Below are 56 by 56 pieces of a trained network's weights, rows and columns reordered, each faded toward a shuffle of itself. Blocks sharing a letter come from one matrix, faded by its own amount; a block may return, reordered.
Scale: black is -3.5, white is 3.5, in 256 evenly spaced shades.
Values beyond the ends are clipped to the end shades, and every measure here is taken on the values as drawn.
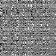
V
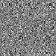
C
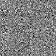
C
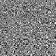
C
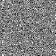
C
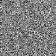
C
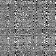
V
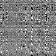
V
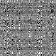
V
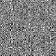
C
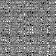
V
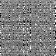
V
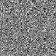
C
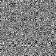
C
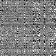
V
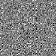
C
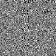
C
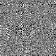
C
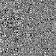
C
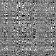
V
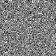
C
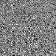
C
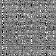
V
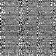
V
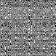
V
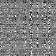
V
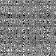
V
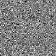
C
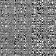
V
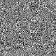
C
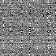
V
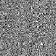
C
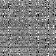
V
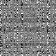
V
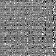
V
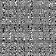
V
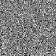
C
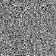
C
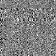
C
